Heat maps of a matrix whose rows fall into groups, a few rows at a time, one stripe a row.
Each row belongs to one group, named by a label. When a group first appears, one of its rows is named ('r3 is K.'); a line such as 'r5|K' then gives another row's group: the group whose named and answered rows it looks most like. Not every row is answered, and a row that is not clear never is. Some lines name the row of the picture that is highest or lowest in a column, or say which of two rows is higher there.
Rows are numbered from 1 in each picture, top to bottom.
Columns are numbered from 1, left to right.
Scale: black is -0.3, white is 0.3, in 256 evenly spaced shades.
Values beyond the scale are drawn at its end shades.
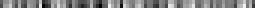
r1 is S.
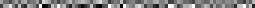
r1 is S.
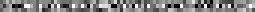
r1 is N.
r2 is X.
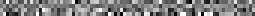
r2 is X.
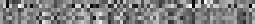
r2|X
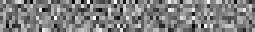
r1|X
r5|N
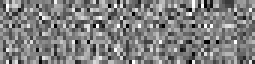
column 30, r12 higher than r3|Yes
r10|X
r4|X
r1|N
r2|N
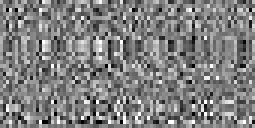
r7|X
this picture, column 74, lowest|30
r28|N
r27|N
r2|X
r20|X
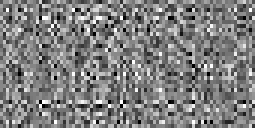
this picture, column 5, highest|31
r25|N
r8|X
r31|N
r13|N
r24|N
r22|X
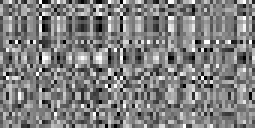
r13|N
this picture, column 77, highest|11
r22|N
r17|X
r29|N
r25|X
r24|X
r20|N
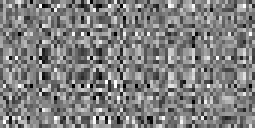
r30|N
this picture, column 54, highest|32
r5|X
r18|N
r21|N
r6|X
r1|X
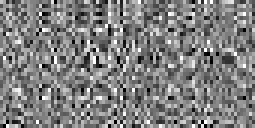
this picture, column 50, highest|31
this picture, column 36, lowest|1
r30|X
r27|X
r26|N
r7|N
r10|X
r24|X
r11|X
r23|X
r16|N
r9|N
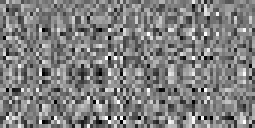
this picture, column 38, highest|23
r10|N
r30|N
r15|N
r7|N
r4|X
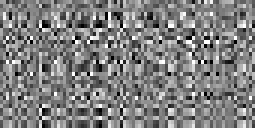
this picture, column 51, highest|11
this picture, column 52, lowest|7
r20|X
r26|X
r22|X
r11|X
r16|N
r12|N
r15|X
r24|N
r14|X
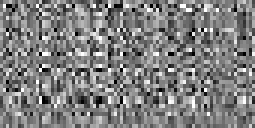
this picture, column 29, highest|14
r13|X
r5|N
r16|X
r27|N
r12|N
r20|N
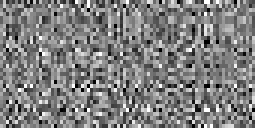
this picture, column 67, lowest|28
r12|N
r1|X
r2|X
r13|X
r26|X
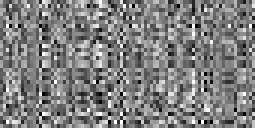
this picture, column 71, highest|11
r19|N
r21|N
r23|N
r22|N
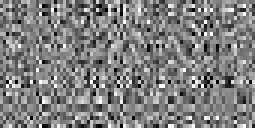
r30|X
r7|N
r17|X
